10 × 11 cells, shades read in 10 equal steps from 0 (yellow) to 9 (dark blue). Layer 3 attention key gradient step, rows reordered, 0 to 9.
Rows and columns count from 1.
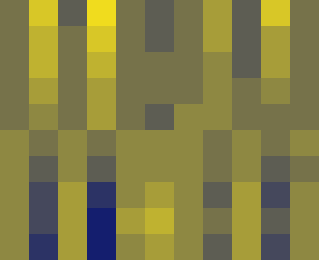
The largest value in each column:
5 8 6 9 5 6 5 6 6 7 5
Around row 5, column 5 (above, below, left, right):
5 4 3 6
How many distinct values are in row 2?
5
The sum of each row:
43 46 47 49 51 48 52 53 50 55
